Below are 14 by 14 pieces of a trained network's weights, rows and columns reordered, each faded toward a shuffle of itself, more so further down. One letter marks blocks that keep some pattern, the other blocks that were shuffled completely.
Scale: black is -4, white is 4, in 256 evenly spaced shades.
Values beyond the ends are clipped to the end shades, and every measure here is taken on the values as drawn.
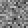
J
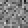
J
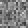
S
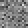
S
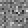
J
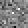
J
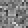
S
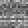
S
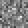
J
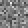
J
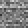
S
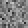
J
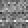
S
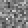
J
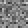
J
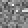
S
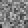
S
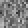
S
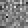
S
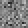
S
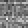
S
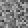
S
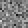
J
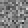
S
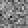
J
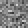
J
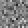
J
